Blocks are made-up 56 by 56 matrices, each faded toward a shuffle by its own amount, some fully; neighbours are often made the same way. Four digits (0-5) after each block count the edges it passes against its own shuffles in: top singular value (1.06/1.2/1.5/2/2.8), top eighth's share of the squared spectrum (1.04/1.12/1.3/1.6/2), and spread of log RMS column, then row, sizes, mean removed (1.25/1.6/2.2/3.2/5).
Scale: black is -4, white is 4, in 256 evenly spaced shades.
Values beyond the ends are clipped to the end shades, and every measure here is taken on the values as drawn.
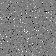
1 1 0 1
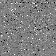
1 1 0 1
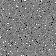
0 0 0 0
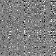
3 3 3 2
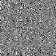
2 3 2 2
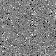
2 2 1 0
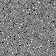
0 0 0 0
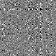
3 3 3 2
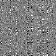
3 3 3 2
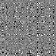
3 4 3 3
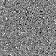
3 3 1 1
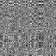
4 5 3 3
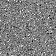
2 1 0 0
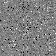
3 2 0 0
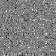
4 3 1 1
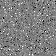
0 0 0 0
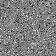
0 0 0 0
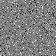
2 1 0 0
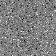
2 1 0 0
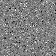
0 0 0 0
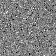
0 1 0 0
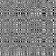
5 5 3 3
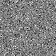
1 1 0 0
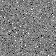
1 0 0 0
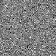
3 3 1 1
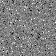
0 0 0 0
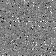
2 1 0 1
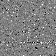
2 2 0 1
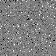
2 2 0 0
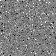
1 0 0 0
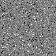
0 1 1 0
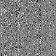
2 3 3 2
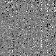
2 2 2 1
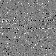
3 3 1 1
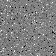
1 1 0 0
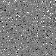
3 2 1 1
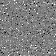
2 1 0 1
